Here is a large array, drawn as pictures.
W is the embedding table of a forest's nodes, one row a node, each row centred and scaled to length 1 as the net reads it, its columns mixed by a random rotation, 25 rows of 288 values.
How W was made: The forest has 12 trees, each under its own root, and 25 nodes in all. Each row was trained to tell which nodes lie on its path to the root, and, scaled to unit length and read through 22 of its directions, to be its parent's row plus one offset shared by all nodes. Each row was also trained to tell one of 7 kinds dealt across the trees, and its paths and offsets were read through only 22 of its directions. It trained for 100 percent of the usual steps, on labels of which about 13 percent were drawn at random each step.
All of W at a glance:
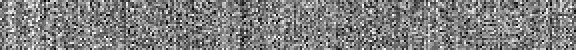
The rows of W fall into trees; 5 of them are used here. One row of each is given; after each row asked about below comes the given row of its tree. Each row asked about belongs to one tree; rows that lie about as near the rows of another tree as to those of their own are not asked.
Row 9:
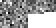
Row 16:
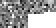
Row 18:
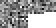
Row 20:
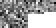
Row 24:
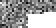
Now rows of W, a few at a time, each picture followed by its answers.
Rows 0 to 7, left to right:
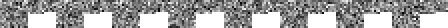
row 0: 9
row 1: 18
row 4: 9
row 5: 20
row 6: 20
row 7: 24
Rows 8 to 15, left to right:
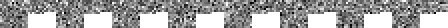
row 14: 18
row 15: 20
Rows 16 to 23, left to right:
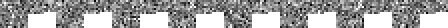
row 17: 24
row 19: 9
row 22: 9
